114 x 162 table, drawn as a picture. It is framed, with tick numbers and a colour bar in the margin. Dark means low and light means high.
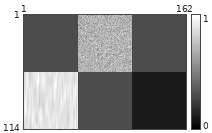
It is made of 2 by 3 panels. Panel 1,1: low, flat. Panel 1,2: high, fine-grained. Panel 1,3: low, flat. Panel 2,1: very high, streaked downward, faint in contrast. Panel 2,2: low, flat. Panel 2,3: very low, flat.
